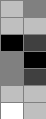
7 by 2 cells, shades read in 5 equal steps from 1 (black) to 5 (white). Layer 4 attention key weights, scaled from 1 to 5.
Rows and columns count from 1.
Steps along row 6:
same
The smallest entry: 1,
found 2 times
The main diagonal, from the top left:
4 4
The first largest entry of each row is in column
1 1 2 1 1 1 1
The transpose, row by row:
4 4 1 3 3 4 5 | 3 4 2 1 2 4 4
